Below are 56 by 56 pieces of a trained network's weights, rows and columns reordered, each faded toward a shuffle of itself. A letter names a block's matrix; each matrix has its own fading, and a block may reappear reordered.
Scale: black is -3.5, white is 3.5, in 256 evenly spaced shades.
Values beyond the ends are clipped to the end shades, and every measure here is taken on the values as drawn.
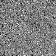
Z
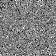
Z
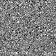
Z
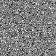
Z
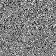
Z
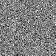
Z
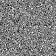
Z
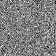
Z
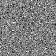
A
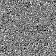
Z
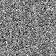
A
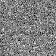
A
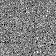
Z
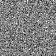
A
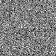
Z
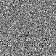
Z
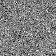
Z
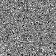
Z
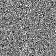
A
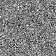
Z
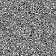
Z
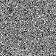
A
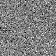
A
